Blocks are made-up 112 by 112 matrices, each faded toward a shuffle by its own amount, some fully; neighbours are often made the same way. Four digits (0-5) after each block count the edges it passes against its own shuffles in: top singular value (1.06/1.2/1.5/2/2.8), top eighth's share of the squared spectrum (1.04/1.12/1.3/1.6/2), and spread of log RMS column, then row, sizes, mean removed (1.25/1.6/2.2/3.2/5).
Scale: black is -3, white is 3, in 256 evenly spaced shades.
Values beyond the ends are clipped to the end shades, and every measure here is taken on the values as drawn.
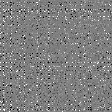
4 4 3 3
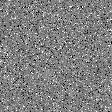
0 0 0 0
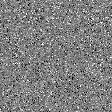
3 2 0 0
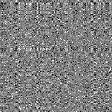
5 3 3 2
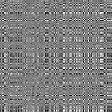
5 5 4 5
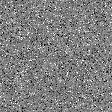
2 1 0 0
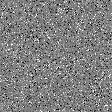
1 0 0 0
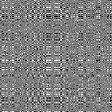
5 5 4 4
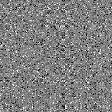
4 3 2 2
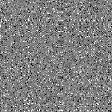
4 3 2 2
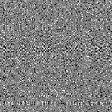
5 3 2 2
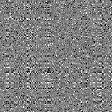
5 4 3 3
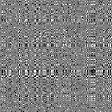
5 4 4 4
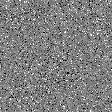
3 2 0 1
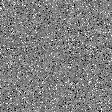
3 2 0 0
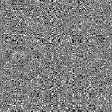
4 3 3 2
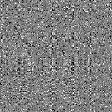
4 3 2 2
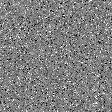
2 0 0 0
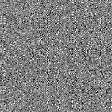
4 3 2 2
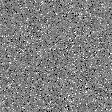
2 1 0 0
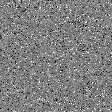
2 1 0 0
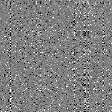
4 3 2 2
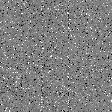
3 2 1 0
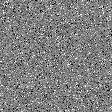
0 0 0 0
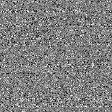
1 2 0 3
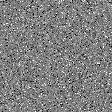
2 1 0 0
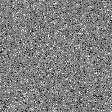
1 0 0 0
